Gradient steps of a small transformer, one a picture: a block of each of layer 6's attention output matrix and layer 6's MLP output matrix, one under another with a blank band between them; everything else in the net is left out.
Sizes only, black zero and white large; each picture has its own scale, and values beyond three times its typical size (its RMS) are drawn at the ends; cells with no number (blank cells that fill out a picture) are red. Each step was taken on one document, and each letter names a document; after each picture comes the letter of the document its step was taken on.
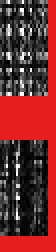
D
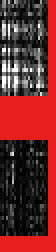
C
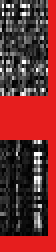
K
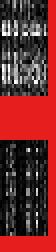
C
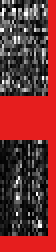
K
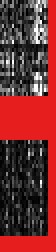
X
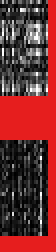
X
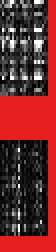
X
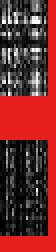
C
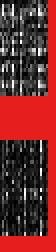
X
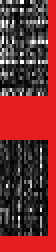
X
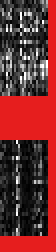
D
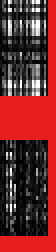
C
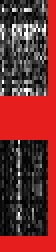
K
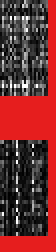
D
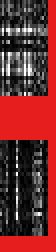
D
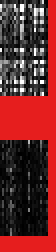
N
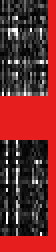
D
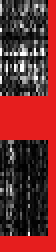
N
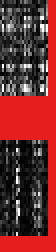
D
